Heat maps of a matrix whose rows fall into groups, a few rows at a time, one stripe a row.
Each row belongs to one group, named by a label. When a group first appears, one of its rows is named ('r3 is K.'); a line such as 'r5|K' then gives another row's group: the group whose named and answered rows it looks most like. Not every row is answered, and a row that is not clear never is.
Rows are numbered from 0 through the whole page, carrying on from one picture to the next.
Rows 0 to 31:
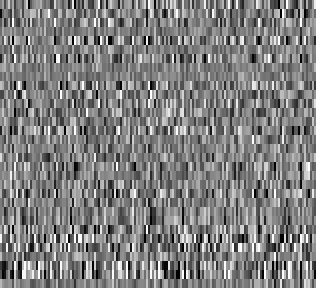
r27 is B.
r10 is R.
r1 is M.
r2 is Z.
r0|Z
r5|Z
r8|B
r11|Z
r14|M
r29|R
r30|R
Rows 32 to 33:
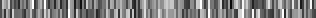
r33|B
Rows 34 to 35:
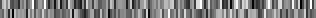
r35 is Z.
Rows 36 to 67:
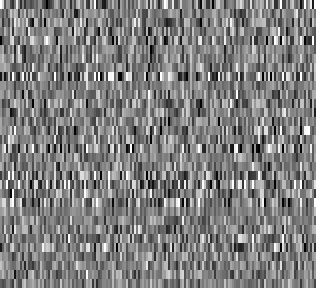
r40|M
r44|Z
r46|Z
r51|Z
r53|M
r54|B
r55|Z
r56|B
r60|R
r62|B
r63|M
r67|R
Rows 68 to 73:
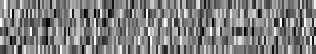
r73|R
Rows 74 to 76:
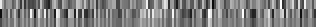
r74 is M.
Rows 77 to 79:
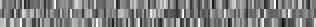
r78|R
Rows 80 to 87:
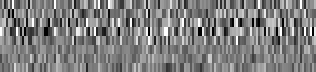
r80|Z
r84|Z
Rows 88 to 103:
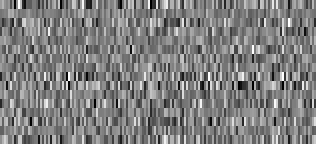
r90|R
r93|B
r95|Z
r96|B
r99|M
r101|B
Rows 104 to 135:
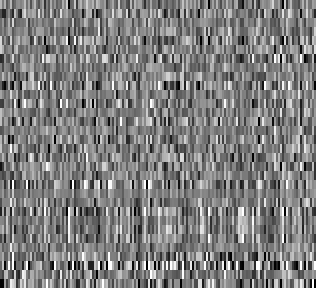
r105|R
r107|Z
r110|M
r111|R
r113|R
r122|M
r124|Z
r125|Z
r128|B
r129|B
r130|B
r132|Z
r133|Z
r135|M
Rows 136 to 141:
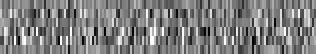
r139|R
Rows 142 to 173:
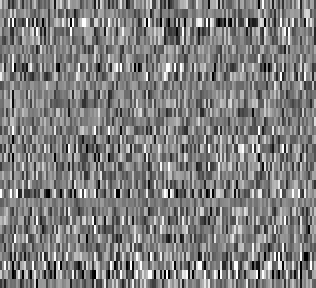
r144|Z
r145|R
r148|Z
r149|B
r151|M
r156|Z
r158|B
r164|M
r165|B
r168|B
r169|B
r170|M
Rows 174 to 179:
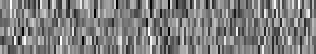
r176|M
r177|Z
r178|R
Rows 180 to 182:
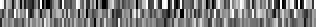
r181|B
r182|M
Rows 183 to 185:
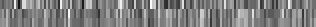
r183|R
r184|B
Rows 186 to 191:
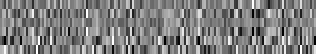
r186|B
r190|R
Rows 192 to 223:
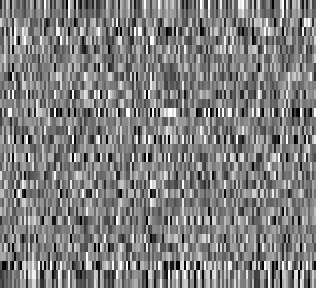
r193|B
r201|R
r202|Z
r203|R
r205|M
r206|B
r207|Z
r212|R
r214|R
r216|M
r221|R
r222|M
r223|M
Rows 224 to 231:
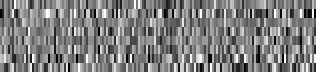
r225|M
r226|R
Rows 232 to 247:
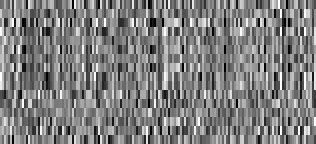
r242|R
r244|Z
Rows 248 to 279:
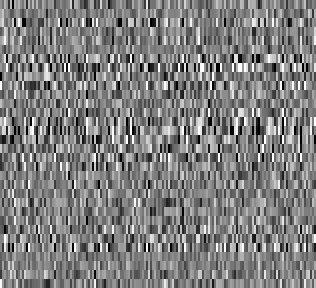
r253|B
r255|B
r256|M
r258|B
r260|B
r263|R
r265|Z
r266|R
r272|B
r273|R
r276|B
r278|M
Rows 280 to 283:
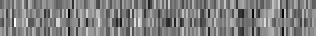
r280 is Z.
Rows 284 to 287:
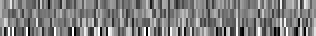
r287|Z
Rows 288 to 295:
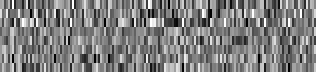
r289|B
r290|R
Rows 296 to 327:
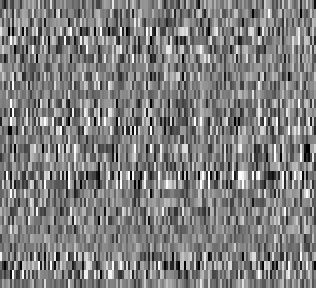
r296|R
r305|Z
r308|Z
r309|M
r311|B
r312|M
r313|M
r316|B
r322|M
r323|M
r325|R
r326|Z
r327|B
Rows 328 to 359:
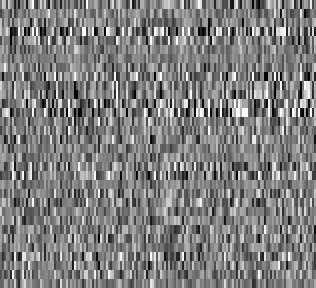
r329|M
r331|R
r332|M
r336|M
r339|M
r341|Z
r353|R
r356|R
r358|Z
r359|R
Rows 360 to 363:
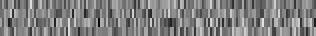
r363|B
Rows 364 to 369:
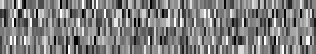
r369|B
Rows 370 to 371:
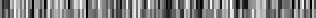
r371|B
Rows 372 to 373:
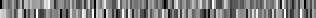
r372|M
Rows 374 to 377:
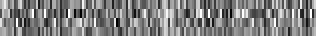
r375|B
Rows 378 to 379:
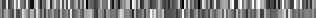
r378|B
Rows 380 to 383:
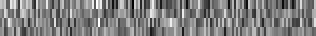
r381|R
